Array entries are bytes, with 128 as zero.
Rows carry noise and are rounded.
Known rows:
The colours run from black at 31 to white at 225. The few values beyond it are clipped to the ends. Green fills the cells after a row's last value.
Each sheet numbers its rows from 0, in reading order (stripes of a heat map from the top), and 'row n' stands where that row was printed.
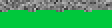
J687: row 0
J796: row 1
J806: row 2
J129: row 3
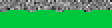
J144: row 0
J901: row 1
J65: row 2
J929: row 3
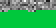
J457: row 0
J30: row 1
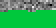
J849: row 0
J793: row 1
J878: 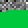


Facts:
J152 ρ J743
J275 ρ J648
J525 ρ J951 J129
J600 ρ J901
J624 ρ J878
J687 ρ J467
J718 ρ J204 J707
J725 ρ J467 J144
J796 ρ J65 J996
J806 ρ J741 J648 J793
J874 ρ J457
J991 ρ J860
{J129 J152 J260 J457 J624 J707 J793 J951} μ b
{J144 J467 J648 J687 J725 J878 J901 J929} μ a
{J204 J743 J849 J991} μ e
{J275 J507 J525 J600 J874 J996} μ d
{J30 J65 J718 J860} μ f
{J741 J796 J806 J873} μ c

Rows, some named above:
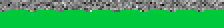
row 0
J260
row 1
J467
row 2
J741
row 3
J624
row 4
J743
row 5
J707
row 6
J152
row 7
J152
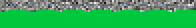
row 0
J152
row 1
J743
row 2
J860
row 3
J860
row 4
J901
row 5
J996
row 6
J600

